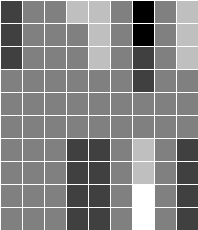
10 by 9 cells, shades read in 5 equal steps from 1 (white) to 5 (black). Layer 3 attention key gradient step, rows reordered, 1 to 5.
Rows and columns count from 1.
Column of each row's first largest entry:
7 7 1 7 1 1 4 4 4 4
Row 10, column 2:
3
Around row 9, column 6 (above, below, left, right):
3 3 4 1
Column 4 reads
2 3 3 3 3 3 4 4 4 4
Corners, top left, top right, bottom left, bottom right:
4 2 3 4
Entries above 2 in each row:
6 7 7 9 9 9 8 8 8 8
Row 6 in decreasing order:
3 3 3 3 3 3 3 3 3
